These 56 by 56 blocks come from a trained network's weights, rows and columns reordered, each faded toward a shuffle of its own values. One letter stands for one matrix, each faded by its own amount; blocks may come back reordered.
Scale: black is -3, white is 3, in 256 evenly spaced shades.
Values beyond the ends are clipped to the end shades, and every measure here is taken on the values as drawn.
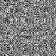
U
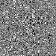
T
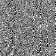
T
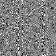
T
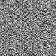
U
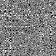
T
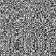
U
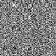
U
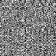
U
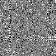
T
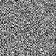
U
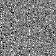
T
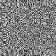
U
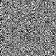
U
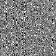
T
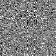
T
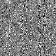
T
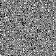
T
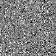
T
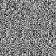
U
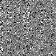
T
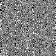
T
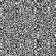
U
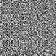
U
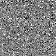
T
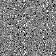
T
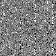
T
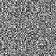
U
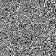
T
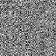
U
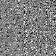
T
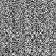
U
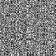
U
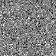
T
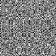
U
